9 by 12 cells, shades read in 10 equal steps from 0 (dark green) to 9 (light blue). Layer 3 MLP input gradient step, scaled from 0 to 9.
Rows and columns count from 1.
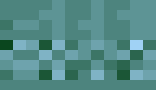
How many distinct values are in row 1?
2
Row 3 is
3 5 5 4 5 4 5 5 4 4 5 5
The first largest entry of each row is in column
5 4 2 5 11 4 2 5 1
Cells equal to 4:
45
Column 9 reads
4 4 4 4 5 5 3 4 4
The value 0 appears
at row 5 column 1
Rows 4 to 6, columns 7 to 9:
4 5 4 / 5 6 5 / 5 3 5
